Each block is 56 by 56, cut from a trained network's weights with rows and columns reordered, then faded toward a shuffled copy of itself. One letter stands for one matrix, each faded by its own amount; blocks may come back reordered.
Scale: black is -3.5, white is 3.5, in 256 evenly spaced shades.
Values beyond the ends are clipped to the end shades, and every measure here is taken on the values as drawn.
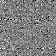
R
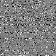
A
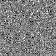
R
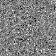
R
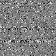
A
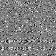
A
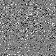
A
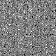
R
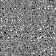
R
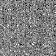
R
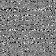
A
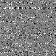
A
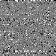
A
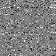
A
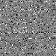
A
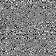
A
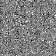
R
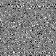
A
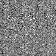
R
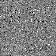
R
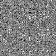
R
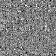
R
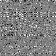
A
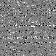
A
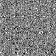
R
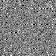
R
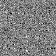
R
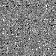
R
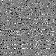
A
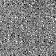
R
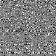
A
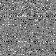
A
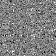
R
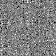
R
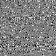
A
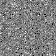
R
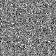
R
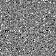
R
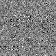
R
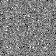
R
